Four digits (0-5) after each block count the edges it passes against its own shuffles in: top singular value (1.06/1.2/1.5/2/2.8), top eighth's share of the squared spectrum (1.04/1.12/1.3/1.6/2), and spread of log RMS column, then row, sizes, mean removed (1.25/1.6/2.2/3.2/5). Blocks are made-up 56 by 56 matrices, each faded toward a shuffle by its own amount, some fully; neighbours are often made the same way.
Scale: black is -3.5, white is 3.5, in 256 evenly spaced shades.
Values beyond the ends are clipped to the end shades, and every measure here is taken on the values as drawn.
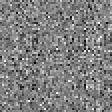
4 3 2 2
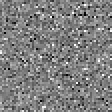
3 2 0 1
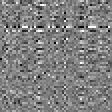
4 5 3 3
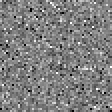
2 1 0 0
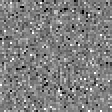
1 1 0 0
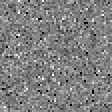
0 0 1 0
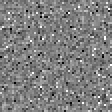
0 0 0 0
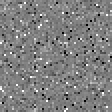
2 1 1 0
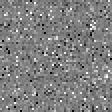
1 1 0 0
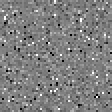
0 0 0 0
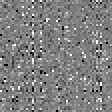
4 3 2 1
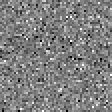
0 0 0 0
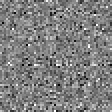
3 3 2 2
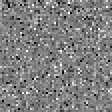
1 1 0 0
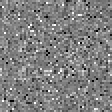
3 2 0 0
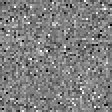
0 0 0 0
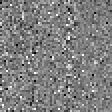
1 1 2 0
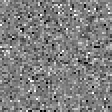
2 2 0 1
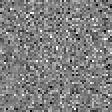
3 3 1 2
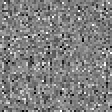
3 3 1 1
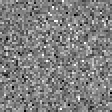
2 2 0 0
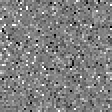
1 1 0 0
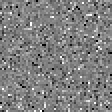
2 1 0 0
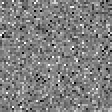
1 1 0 0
